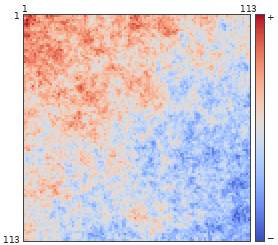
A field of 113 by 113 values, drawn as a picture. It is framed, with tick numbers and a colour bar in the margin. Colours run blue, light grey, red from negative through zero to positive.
The texture is blotchy. The ninth with the lowest average is the bottom right. The ninth with the highest average is the top left. There is an overall slope up to the top left. The halves do not mirror each other. The histogram is bell-shaped.
